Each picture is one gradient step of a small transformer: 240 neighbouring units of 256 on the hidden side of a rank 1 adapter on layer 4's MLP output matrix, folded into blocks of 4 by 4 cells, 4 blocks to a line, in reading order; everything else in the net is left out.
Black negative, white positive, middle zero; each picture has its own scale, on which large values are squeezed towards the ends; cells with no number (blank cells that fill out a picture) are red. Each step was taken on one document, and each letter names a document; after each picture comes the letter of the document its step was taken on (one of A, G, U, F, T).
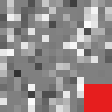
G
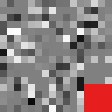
G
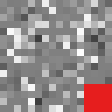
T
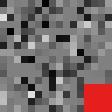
T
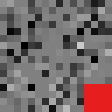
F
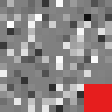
F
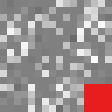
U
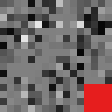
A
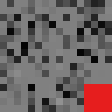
U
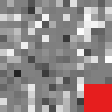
G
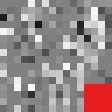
A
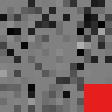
U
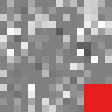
U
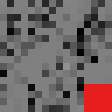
F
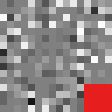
U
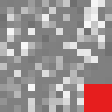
G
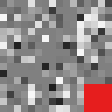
A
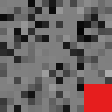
T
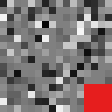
A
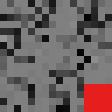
T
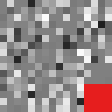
G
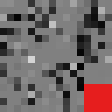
A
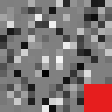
U
